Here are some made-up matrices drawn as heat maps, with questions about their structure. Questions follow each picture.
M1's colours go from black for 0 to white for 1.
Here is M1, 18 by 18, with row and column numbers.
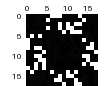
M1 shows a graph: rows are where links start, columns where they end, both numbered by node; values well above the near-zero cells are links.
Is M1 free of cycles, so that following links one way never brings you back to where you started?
no
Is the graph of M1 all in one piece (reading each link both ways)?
yes
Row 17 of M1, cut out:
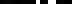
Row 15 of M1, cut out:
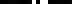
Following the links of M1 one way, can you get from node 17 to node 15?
yes
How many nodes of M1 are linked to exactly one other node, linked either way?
0
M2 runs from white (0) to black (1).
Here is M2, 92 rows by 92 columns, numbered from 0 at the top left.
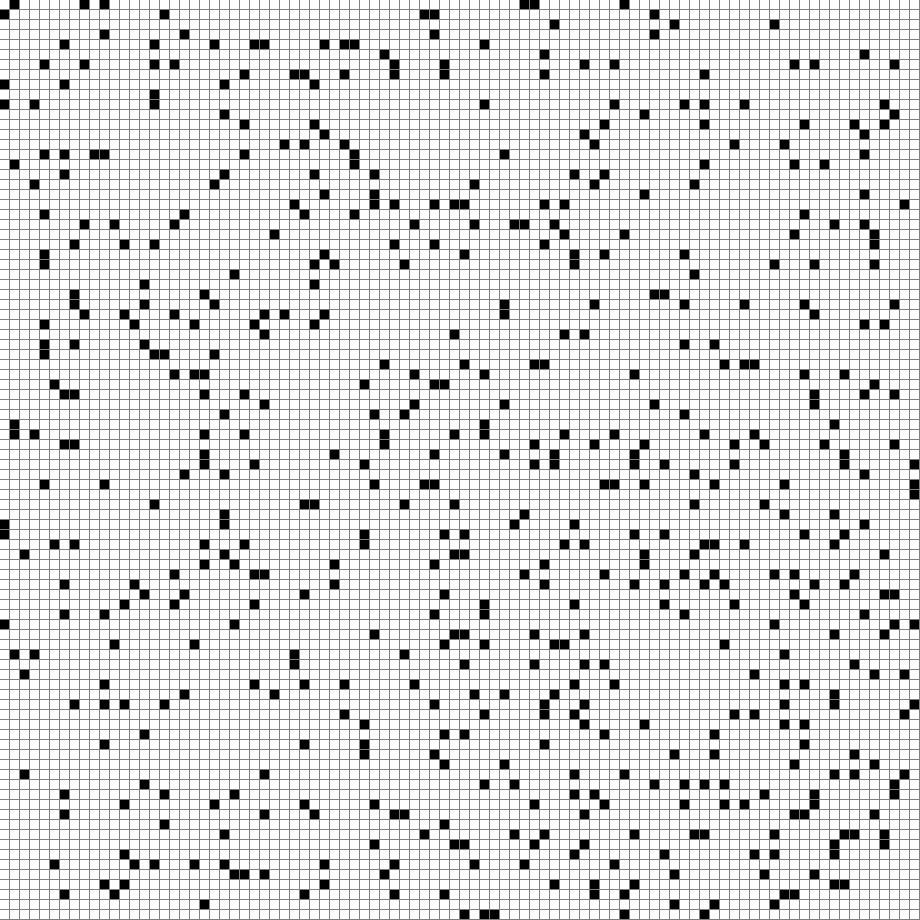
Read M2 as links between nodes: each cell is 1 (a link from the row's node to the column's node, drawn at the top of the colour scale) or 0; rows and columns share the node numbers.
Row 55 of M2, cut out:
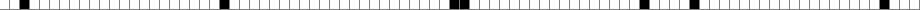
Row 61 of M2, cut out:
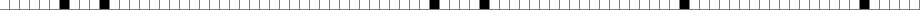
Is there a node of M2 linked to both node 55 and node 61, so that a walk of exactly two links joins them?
no
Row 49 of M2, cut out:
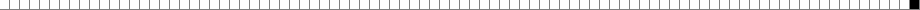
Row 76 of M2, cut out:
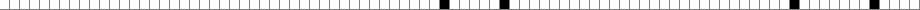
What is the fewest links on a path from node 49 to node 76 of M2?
5
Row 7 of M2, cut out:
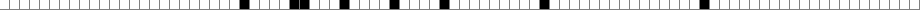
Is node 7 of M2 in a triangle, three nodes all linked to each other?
yes
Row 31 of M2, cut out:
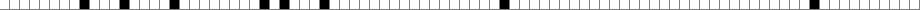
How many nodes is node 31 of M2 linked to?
8
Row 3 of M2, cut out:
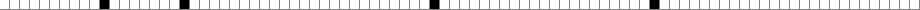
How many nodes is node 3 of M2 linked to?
4
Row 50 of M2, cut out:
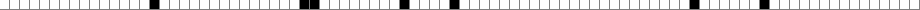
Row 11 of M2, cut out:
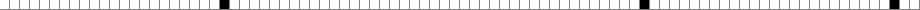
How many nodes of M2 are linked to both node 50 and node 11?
0
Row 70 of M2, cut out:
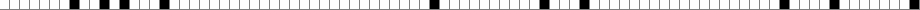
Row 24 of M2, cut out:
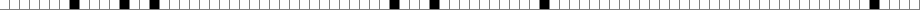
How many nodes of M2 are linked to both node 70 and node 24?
4
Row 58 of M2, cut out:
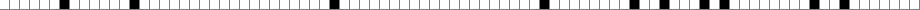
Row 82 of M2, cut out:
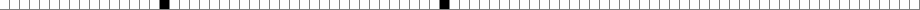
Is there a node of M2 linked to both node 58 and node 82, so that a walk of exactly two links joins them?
no
